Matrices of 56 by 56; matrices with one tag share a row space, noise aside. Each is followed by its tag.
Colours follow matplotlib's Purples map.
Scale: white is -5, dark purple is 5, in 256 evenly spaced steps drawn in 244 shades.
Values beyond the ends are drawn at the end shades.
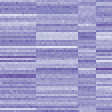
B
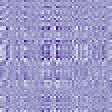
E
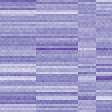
B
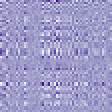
E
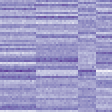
B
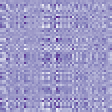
E
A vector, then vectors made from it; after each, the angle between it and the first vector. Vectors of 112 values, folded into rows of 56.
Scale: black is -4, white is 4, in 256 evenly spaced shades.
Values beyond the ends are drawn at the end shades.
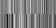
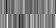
partly opposed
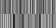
partly opposed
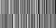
partly aligned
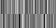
orthogonal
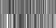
nearly opposite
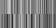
nearly parallel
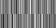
partly aligned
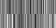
nearly opposite
